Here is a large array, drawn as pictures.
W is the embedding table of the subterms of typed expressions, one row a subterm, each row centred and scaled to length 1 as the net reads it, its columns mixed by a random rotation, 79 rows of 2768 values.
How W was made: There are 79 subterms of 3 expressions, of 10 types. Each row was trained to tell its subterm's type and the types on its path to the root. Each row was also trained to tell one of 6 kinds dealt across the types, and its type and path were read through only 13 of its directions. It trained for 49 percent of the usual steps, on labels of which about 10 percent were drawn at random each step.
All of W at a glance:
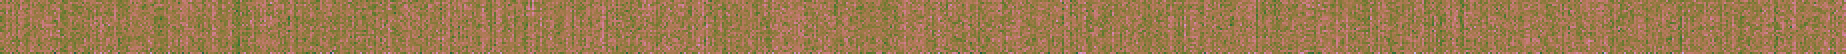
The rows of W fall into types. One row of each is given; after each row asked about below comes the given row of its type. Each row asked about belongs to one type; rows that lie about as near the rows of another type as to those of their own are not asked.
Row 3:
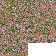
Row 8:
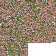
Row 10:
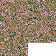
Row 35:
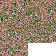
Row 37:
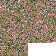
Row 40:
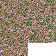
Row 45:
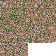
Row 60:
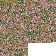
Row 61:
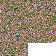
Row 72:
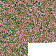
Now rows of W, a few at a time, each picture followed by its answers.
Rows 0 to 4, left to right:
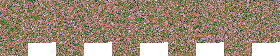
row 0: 8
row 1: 3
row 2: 10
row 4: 61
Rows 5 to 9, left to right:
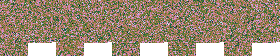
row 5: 37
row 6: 60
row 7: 10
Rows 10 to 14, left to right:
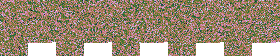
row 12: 3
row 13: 60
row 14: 10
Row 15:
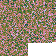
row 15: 37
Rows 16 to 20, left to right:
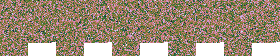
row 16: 35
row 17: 40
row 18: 3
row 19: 8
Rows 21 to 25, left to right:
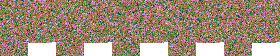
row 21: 60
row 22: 3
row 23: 10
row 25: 35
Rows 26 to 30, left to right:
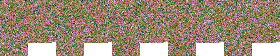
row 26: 45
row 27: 45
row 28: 3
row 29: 37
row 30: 61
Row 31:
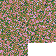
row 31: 40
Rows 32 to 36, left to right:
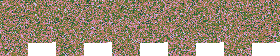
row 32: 45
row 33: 8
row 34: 35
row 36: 61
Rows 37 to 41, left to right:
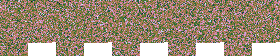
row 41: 72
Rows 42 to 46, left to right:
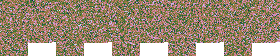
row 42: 40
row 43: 10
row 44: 8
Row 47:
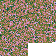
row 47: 45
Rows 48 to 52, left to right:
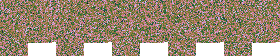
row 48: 8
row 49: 35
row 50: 61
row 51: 45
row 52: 72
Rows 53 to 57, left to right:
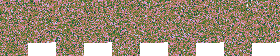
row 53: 10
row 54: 8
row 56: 35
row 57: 61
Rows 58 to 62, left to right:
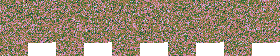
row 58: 61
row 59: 60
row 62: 60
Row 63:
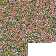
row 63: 37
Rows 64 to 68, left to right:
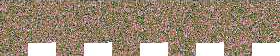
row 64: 10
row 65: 61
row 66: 60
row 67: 3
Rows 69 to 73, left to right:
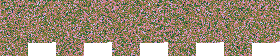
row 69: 72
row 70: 3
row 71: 40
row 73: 45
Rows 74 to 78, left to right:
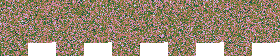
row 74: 10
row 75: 35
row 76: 61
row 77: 3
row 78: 40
